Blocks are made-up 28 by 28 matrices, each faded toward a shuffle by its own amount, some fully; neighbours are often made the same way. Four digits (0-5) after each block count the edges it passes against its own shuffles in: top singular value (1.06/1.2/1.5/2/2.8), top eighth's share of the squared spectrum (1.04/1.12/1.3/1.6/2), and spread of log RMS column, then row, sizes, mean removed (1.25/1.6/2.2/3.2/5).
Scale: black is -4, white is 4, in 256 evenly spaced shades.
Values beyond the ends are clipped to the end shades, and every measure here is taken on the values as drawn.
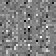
2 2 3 0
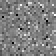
0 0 0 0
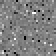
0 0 0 0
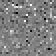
0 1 1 0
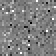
0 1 0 0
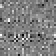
3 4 2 2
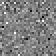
1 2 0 0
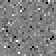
0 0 0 0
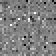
2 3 0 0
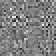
4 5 2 2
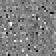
2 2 0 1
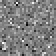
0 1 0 0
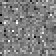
2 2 0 0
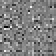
3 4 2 2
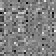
3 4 2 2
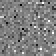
0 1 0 0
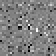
3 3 1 1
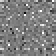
3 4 0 1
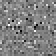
3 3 0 1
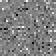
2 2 0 0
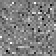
1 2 0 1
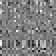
4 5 2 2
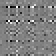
4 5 2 2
